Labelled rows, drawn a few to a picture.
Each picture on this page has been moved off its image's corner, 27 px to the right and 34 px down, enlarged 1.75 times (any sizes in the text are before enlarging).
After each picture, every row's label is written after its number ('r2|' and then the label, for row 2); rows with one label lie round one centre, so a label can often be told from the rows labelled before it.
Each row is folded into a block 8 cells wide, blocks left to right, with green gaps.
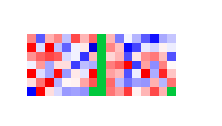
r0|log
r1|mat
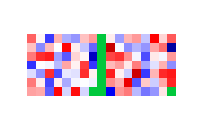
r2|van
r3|log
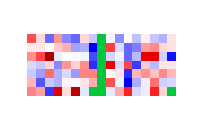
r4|van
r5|mat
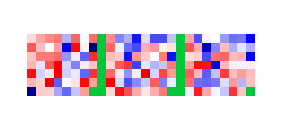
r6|log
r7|mat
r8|mat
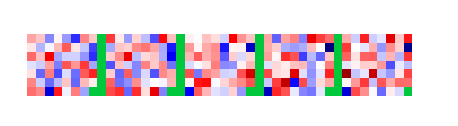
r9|van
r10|van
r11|log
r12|log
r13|log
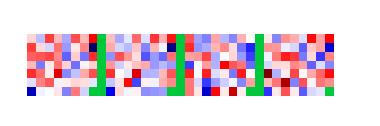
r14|log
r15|log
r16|van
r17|log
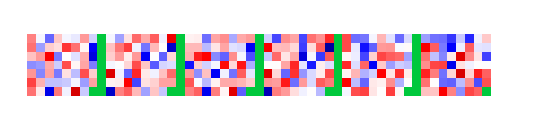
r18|van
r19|log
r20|van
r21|log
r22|mat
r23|mat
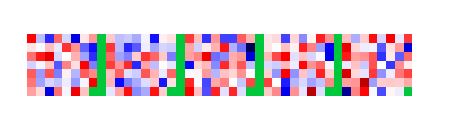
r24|van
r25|mat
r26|van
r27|van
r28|log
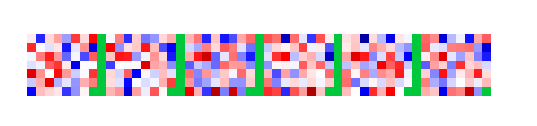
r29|log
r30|van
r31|van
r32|van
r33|van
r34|van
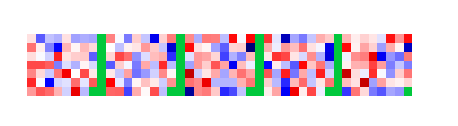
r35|mat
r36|van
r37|log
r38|van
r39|log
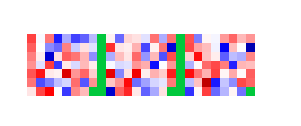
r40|mat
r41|log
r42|log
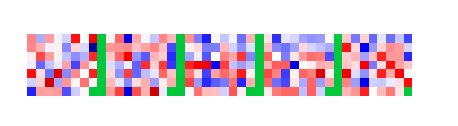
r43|log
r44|van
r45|mat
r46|mat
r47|mat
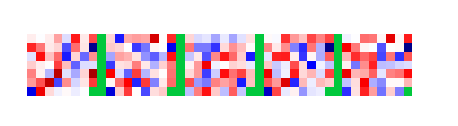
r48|log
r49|log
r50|mat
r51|log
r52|log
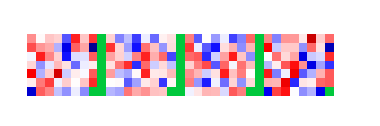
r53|log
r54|mat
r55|mat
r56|log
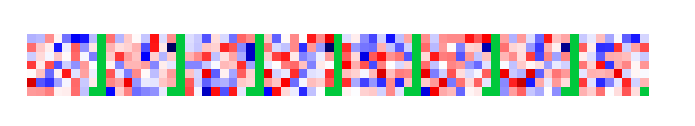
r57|mat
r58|log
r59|van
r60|log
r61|mat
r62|log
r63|log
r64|mat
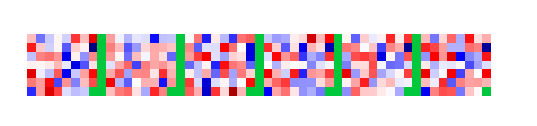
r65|log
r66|mat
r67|van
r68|log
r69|log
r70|log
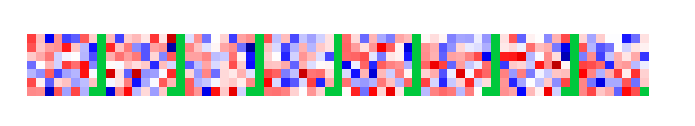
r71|van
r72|log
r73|van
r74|mat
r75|van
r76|mat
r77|van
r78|mat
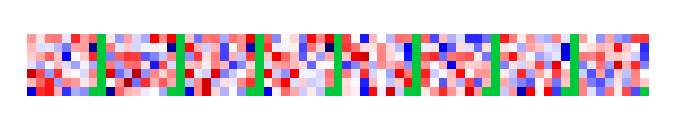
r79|log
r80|log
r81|log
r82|log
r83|van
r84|mat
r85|van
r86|van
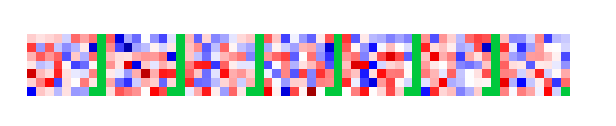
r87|log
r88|mat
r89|mat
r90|van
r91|mat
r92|log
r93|mat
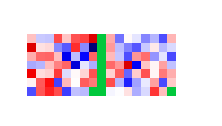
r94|log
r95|mat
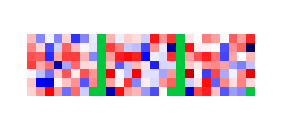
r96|mat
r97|log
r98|log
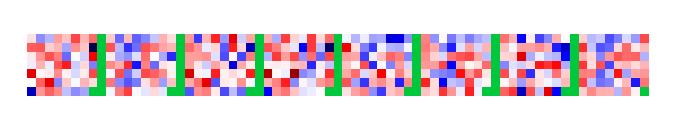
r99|log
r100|mat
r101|log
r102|log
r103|mat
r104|mat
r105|van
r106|mat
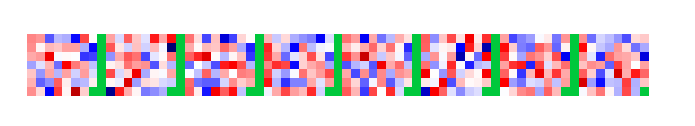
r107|van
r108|log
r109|van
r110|mat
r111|van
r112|log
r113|mat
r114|mat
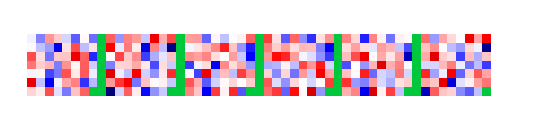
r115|mat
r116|log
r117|van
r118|van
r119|van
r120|log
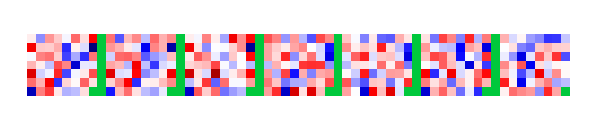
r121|log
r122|log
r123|log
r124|van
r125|van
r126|log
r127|mat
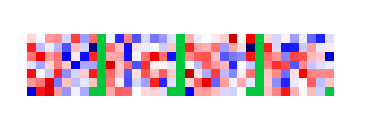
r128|log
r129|mat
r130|log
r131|mat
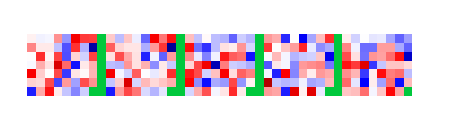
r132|log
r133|log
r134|mat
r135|van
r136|mat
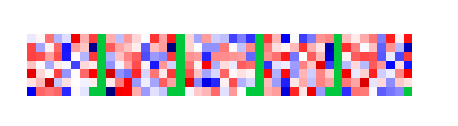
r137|log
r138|log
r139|mat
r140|van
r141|log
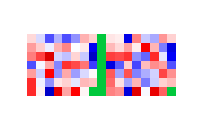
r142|van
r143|van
